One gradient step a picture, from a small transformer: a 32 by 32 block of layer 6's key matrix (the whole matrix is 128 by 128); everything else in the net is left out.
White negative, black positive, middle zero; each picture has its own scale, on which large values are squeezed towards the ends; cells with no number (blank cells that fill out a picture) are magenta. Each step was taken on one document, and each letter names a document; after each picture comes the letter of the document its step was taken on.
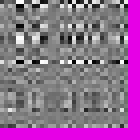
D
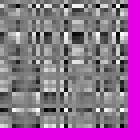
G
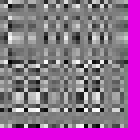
D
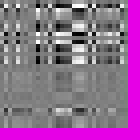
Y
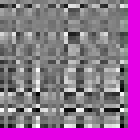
G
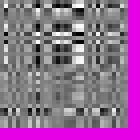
Y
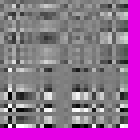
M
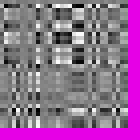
Y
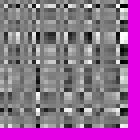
G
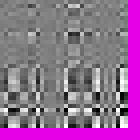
G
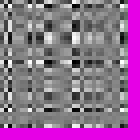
D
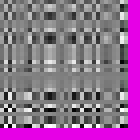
M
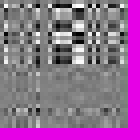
Y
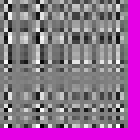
M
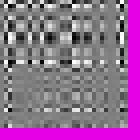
D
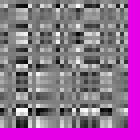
Y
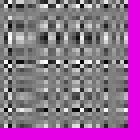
D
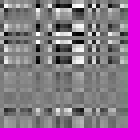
Y
